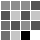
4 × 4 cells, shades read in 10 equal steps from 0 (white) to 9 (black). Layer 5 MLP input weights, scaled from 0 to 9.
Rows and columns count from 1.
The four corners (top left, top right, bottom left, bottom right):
4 6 5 0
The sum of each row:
18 16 21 16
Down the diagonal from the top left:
4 2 4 0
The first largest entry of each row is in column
4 1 2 3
